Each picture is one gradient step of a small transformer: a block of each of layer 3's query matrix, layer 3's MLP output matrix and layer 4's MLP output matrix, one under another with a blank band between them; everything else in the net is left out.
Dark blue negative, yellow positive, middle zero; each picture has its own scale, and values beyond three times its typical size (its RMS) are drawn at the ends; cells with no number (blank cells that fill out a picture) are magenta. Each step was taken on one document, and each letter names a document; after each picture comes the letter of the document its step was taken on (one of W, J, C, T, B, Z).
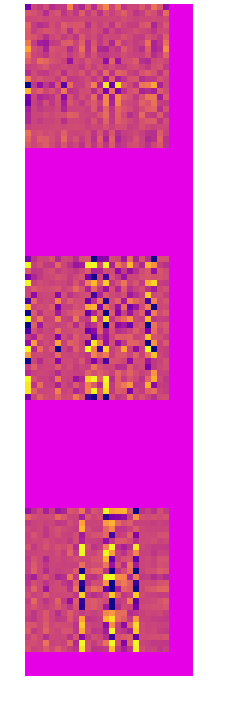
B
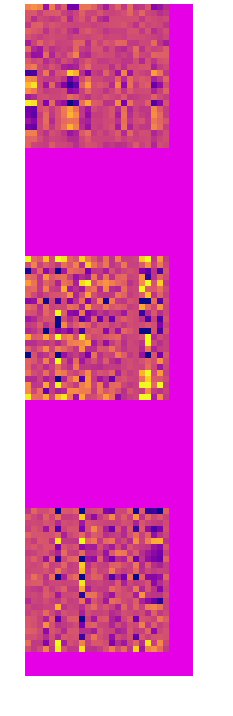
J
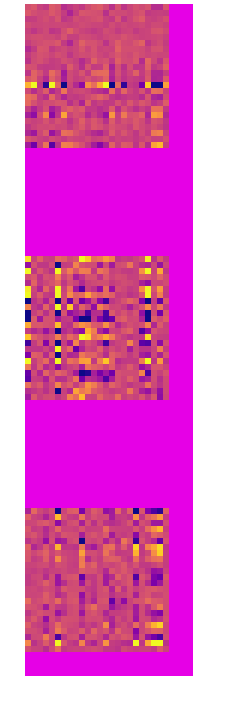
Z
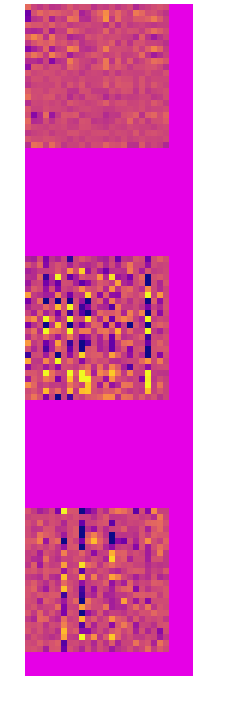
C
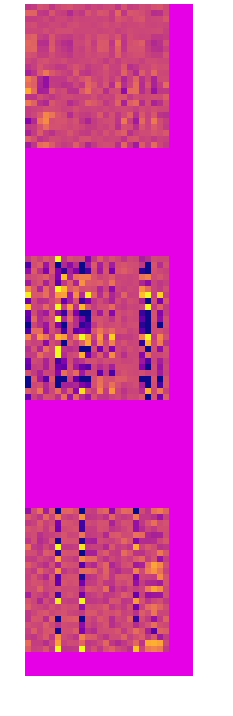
J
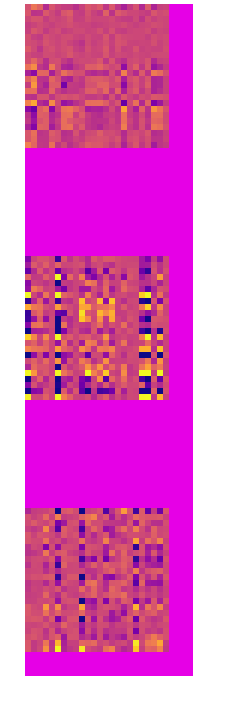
J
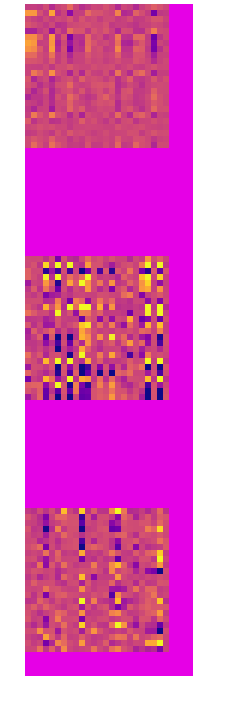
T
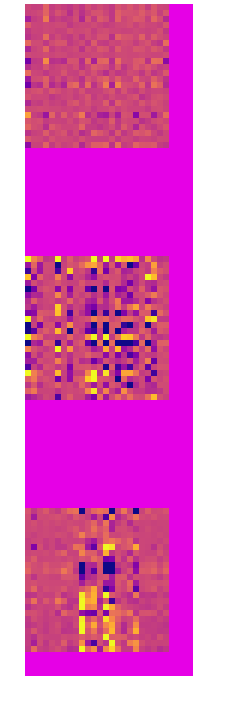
B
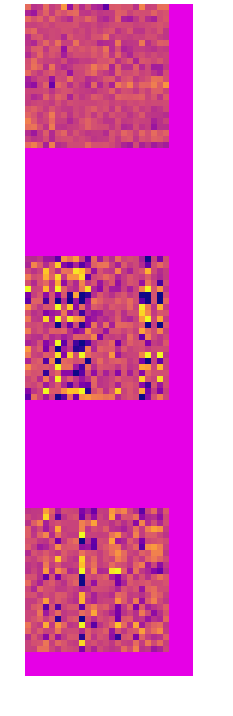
Z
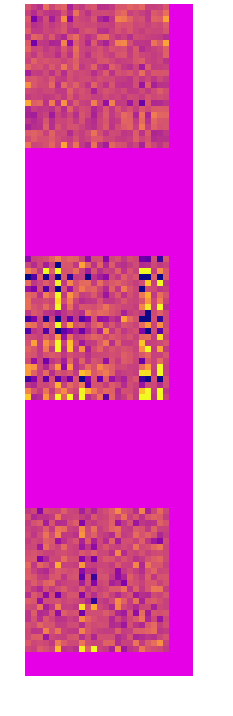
T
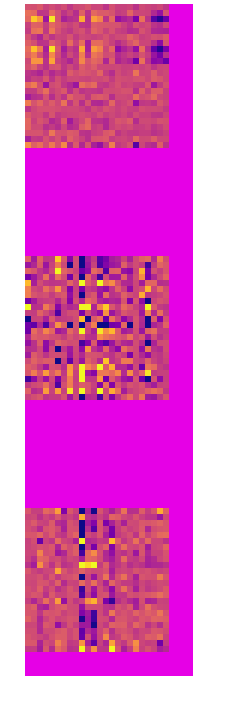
C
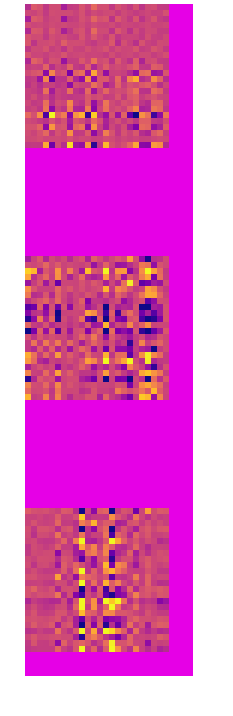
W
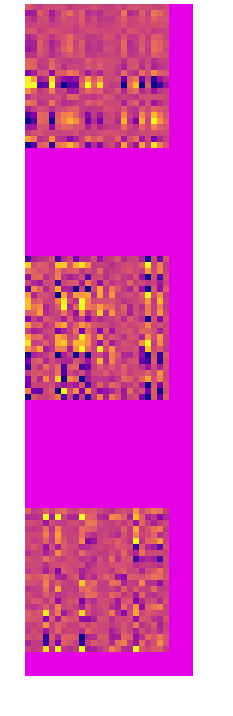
J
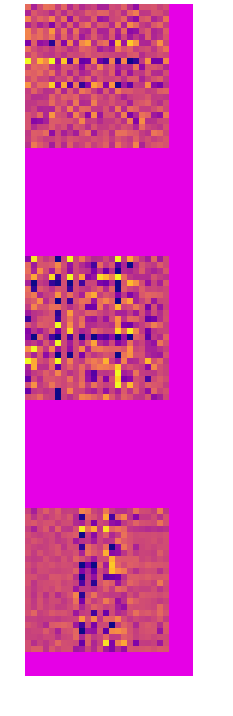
W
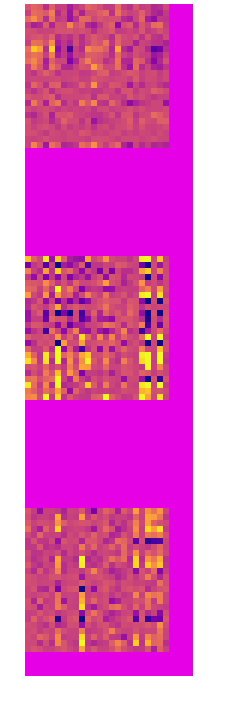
T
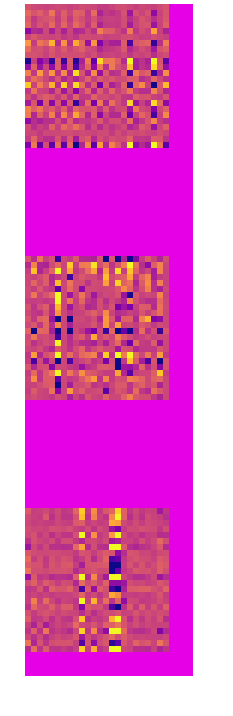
W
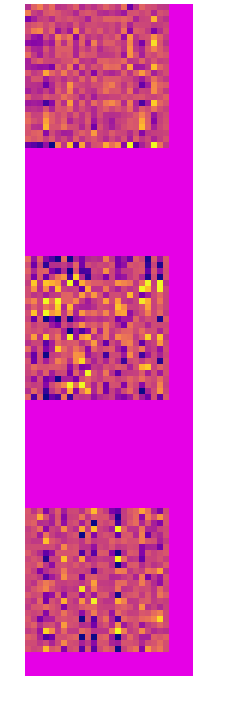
T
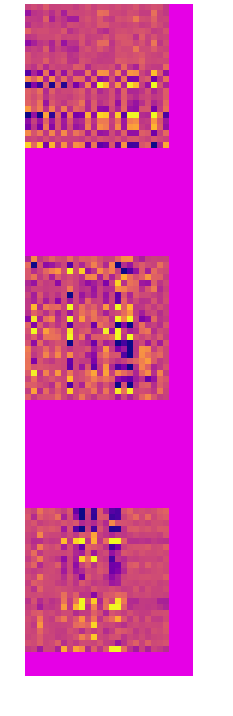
W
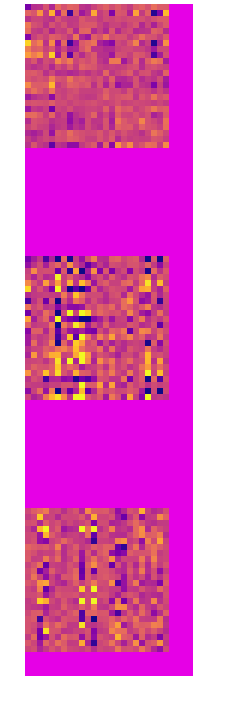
T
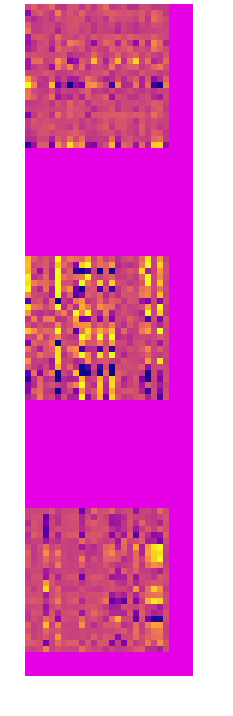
Z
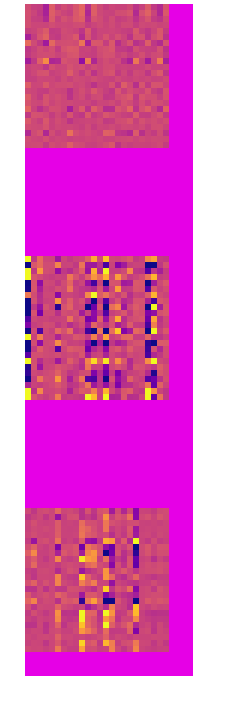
B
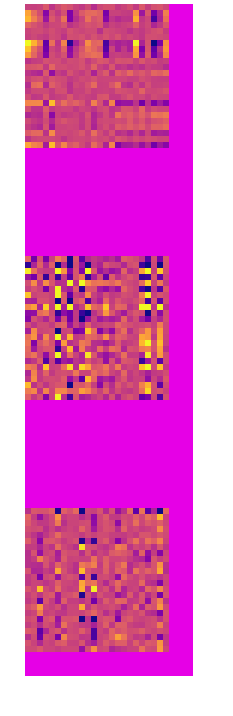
T
